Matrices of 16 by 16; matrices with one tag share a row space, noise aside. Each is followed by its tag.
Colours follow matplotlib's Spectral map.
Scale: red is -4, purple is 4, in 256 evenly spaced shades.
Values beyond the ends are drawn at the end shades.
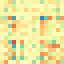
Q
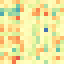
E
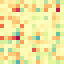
E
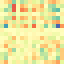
Q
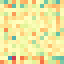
Q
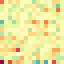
E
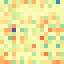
Q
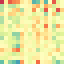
E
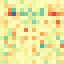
Q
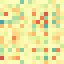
E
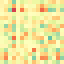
Q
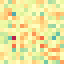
Q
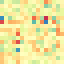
E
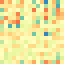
E
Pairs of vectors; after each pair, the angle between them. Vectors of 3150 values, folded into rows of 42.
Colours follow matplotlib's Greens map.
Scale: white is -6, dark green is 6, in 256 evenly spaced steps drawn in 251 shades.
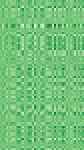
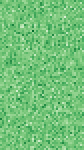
partly aligned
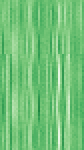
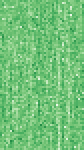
partly aligned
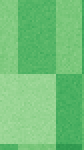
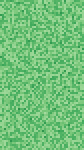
orthogonal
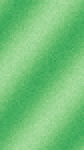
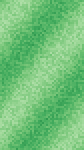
nearly opposite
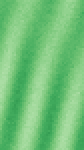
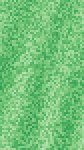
partly opposed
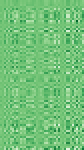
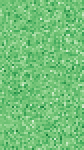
partly opposed
